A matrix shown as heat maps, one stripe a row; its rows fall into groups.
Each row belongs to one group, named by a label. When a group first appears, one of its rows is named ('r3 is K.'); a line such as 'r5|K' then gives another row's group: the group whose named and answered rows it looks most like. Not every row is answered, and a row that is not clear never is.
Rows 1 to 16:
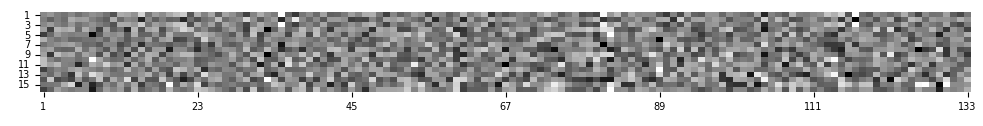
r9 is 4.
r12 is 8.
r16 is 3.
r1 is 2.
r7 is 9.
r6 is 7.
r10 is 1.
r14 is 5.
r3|2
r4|4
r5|3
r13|1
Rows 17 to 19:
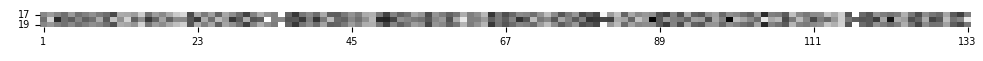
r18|5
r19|2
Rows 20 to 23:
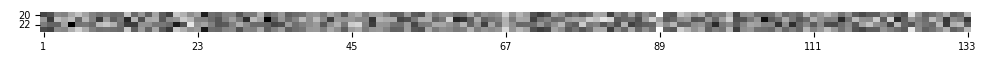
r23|8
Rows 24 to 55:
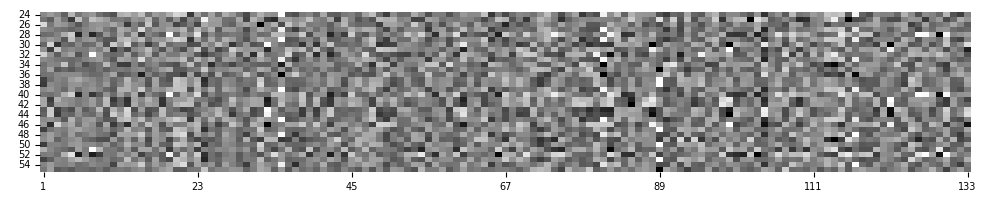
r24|2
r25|1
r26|7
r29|2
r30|5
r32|1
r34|9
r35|7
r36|9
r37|8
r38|8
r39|2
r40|3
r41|4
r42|4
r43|5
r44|5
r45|2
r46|4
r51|1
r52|3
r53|8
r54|2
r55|7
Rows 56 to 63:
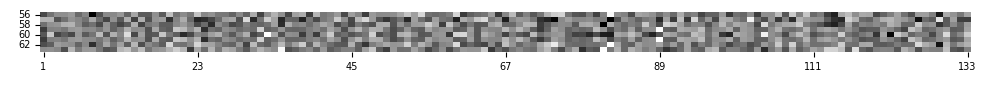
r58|9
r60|5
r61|8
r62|3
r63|2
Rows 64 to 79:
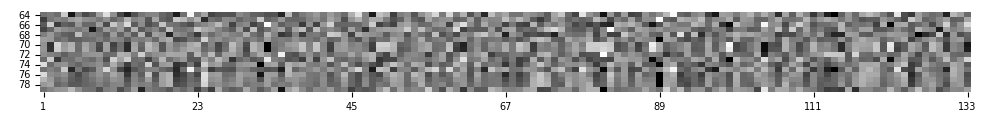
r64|9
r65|8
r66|5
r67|3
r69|7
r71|4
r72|2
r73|5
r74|7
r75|9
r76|7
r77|7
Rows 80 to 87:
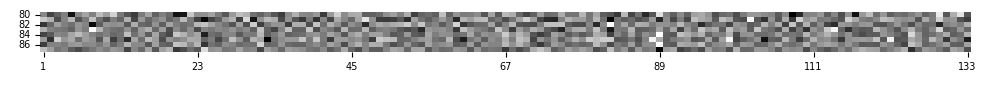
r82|3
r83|1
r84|8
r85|4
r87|7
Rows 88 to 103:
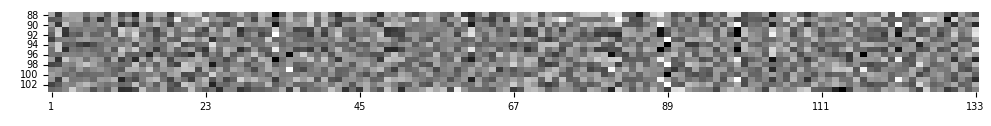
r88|4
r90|4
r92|5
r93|8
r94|7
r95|5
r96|9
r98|8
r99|2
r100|7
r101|4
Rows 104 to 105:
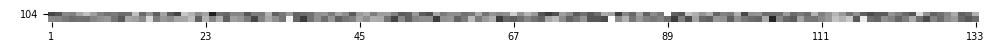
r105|2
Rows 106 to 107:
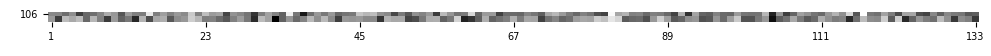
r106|2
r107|4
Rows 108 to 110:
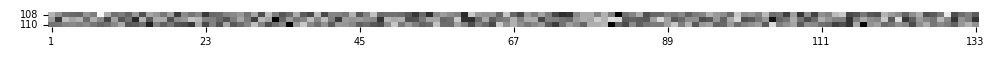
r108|1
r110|9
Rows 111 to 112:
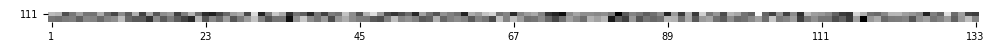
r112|9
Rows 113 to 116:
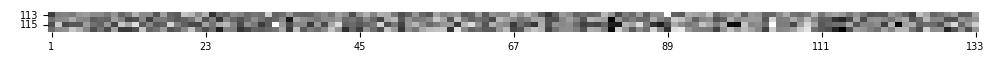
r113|8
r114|9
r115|5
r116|9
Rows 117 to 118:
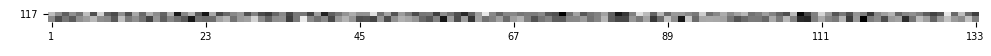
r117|1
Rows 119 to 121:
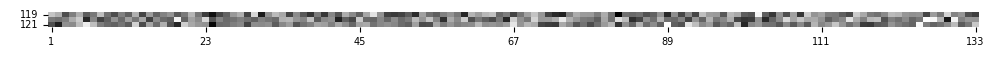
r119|1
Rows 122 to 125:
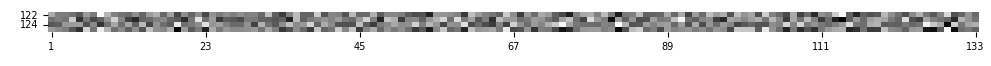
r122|1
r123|9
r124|3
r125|1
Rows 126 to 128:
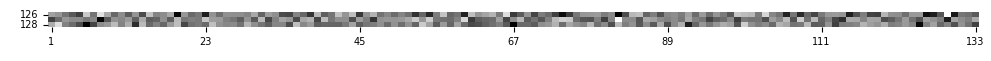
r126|1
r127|3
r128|7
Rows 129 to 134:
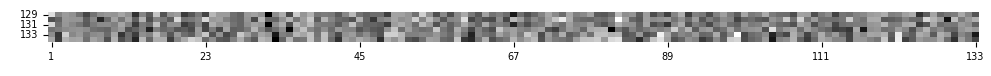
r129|7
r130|3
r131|7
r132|9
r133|4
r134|4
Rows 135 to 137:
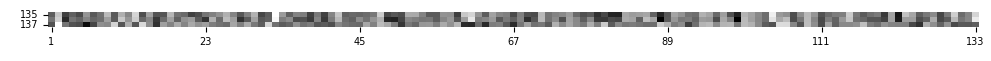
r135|5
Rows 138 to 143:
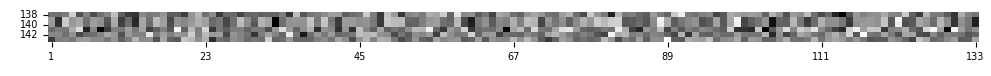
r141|3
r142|2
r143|8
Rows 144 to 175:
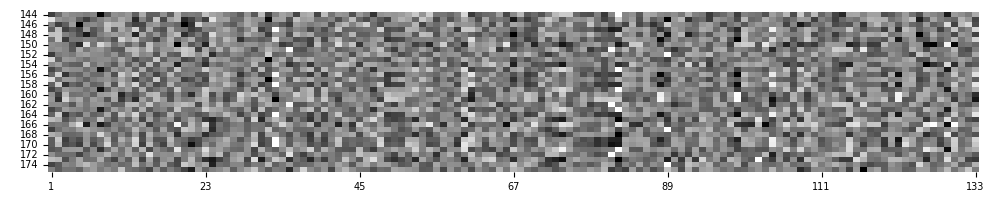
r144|3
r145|7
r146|9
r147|5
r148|7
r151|2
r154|1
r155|3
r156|5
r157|7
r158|5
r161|4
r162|2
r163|3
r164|5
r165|1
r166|3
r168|1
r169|5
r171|3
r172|2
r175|9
